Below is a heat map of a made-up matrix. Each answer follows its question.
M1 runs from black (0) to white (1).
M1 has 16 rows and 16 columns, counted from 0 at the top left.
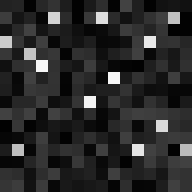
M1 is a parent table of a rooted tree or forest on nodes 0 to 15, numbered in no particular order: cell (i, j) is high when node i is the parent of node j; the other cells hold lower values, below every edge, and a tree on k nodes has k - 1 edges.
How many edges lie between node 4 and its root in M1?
4
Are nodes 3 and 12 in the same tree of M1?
yes
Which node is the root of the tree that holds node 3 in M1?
5
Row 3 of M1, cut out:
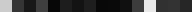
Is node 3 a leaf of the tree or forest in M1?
no
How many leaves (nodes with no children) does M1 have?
8
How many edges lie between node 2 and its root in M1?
5
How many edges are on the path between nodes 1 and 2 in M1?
2
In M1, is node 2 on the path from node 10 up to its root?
no
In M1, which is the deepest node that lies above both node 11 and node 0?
3
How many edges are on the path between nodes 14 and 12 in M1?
2
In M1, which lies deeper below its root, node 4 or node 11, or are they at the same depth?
node 4
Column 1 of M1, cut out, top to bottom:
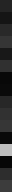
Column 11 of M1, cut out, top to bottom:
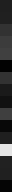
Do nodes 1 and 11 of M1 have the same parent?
yes
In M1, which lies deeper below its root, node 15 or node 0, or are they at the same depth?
node 15
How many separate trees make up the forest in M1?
3
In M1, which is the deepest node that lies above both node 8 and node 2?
1
